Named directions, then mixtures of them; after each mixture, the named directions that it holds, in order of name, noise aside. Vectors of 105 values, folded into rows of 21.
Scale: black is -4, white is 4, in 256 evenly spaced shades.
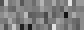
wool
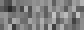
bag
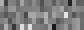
wool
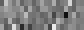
bag, wool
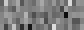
wool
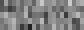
bag, wool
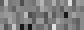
wool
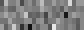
wool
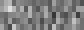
bag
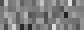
wool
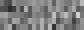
bag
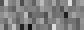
wool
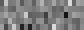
wool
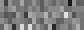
wool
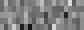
wool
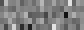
wool
